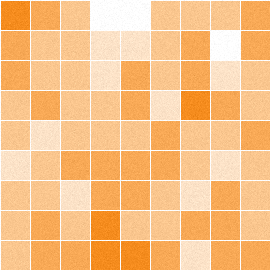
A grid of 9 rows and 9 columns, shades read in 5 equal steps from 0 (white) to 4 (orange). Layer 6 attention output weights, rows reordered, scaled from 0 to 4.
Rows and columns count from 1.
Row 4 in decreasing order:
4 3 3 3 2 2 2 2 1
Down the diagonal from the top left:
4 2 2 2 2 3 1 3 3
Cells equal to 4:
5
